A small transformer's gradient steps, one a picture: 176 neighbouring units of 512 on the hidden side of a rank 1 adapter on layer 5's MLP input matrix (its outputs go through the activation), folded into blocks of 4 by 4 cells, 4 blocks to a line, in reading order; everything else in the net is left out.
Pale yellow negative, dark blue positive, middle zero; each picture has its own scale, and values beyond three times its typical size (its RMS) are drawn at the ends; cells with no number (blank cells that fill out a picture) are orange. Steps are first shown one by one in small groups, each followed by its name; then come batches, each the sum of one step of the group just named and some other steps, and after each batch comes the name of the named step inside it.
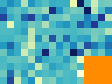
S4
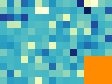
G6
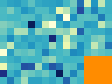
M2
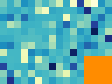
G6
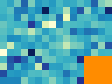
M2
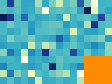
M2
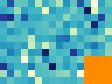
S4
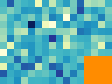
M2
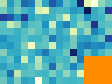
G6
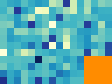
M2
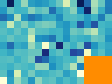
S4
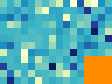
G6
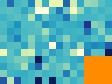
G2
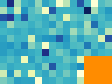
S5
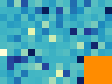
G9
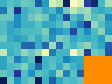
G2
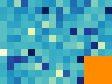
G9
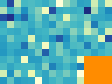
S5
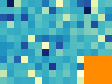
S5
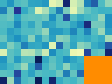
G2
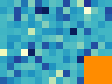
G9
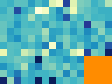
G2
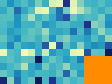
G2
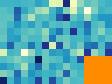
G2
